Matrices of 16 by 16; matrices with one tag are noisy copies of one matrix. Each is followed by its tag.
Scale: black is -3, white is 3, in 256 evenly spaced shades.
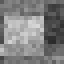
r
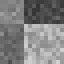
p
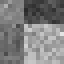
p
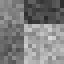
p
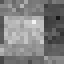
r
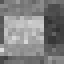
r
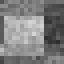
r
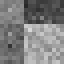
p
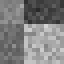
p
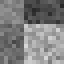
p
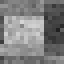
r
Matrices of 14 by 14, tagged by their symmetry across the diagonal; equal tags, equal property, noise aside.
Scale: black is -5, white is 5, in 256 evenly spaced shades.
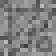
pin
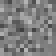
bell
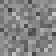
pin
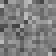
bell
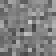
bell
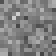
pin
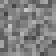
pin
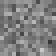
bell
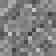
pin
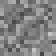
pin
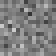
bell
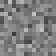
bell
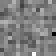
bell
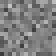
bell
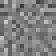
bell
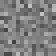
bell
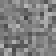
bell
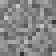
pin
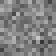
pin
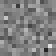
bell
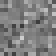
bell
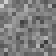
pin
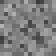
pin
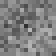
pin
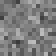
pin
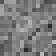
pin
